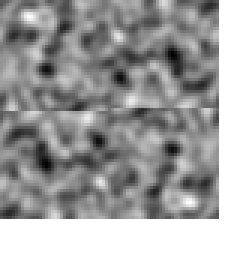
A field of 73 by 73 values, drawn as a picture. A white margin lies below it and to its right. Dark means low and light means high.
Lone odd cells: none. Grain: blotchy. Average level on the scale: 50%. Slope: none. Stripes: none. Symmetry: a half turn.
